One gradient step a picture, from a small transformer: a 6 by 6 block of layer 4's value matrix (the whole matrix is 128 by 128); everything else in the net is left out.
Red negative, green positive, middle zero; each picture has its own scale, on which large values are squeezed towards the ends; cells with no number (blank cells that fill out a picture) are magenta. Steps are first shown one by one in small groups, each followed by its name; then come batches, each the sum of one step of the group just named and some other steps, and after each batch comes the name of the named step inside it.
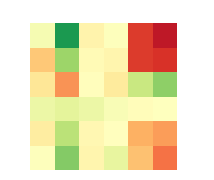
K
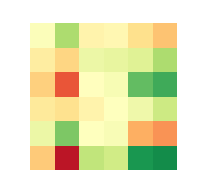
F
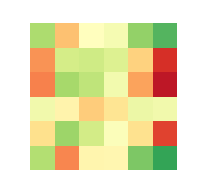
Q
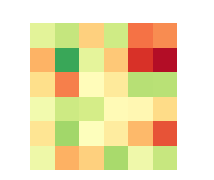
K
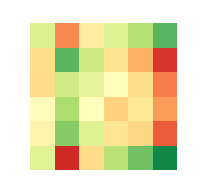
Q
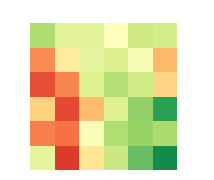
Q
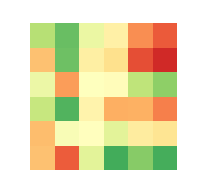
K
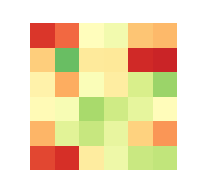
K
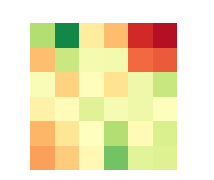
K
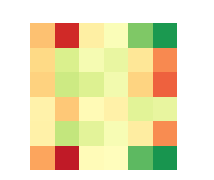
Q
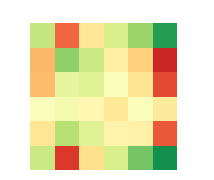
Q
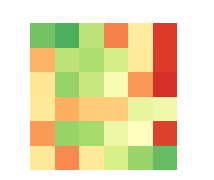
Q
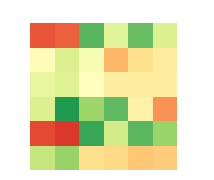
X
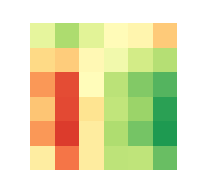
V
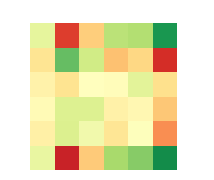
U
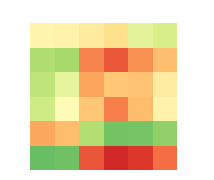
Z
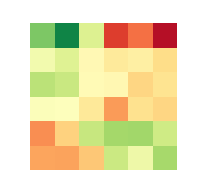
Z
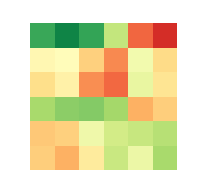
Z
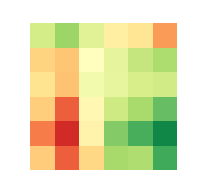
V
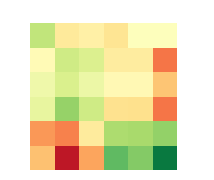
U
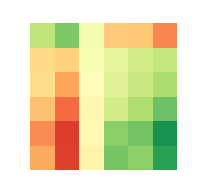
V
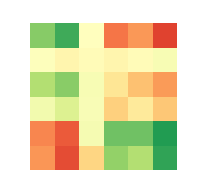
Z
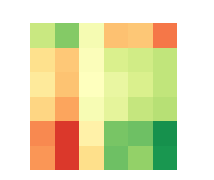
V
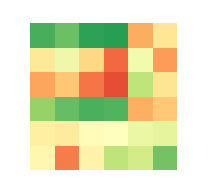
U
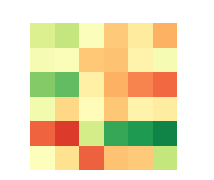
Z
